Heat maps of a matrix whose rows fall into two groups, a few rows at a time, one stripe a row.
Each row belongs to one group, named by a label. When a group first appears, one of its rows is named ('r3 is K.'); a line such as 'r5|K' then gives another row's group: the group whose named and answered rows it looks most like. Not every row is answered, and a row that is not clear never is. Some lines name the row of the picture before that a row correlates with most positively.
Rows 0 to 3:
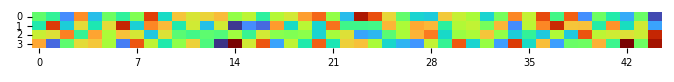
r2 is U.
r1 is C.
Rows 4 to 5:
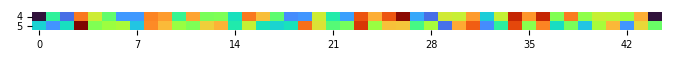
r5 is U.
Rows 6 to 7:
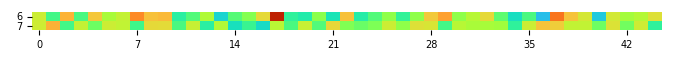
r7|C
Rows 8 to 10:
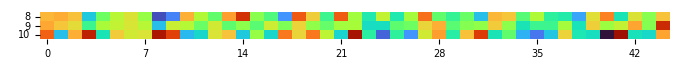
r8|U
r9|U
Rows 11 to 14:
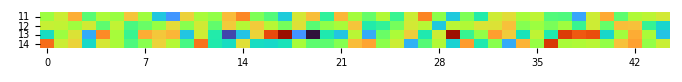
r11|U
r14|C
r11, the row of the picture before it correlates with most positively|8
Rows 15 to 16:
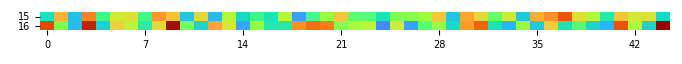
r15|C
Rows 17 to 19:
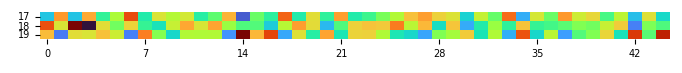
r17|C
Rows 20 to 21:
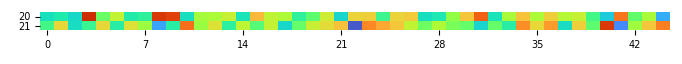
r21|U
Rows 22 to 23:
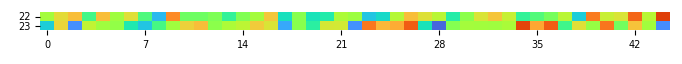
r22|U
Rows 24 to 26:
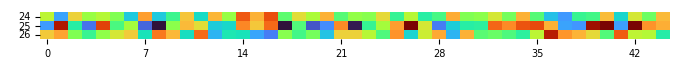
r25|U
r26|C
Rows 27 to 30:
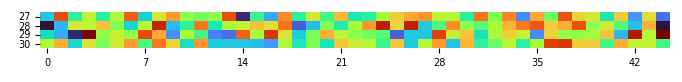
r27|C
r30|C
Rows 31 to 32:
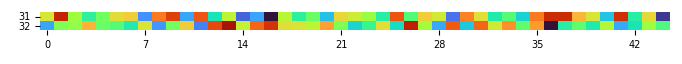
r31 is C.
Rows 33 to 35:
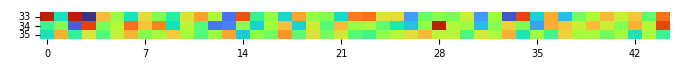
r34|C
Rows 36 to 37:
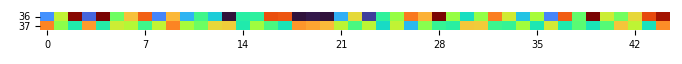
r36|U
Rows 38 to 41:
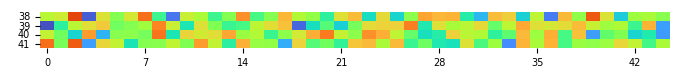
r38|U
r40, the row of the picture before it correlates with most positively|37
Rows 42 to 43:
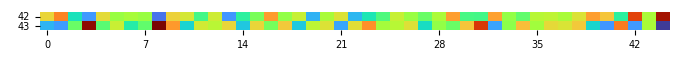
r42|U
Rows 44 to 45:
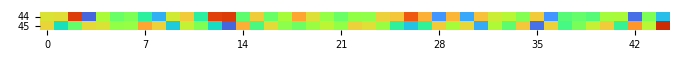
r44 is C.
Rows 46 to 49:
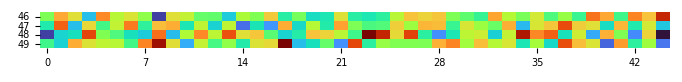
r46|U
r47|C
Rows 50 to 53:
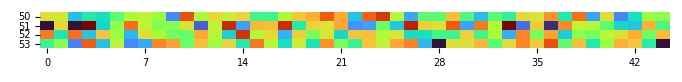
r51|C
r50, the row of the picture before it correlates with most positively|48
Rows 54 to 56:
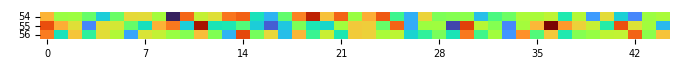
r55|C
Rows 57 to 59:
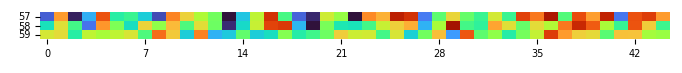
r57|U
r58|U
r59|C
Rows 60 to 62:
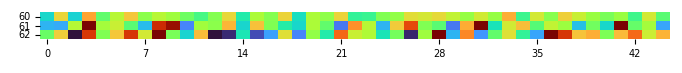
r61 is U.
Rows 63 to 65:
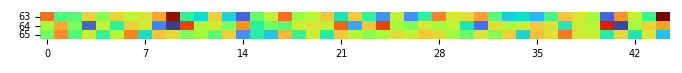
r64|U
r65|C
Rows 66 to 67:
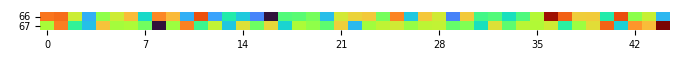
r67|U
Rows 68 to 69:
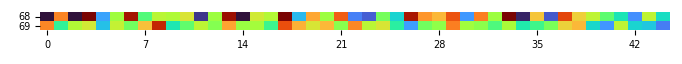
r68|C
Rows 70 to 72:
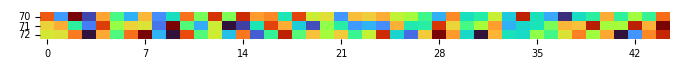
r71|U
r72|U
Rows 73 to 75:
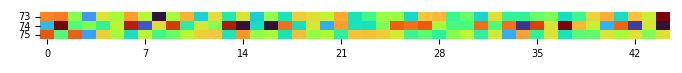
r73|U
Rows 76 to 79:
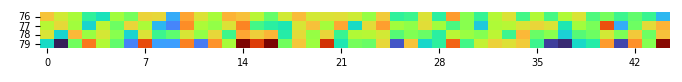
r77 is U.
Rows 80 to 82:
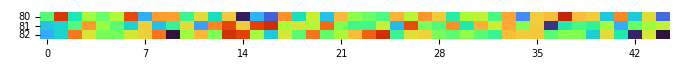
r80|C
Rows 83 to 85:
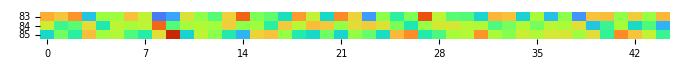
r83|U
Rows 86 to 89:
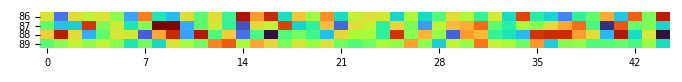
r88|C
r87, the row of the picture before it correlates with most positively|85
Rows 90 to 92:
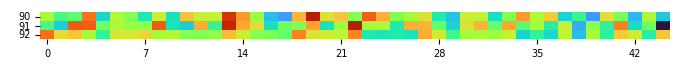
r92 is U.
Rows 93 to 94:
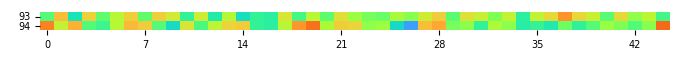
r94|U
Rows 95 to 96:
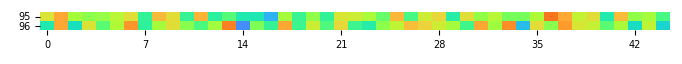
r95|C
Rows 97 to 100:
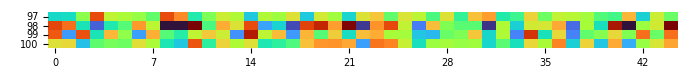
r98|U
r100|U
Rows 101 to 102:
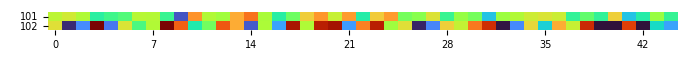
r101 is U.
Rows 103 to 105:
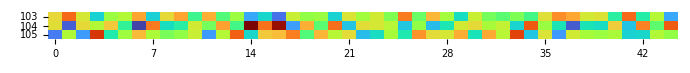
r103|C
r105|C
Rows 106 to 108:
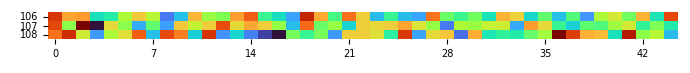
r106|U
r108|C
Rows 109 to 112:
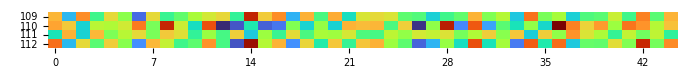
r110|C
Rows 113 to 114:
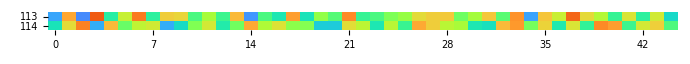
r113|C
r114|U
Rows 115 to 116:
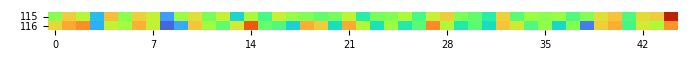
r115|U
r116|U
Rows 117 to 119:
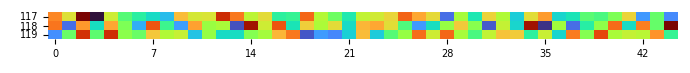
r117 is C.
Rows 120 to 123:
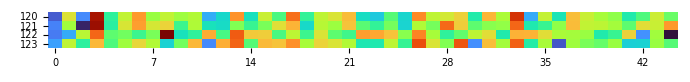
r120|C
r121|C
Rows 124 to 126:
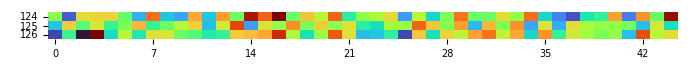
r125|C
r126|C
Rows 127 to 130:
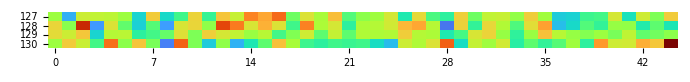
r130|U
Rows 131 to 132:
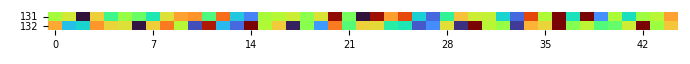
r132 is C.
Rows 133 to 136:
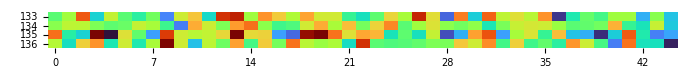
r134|U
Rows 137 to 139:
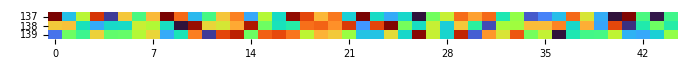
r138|U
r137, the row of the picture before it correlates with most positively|136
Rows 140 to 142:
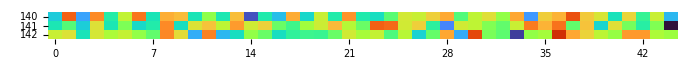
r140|C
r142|C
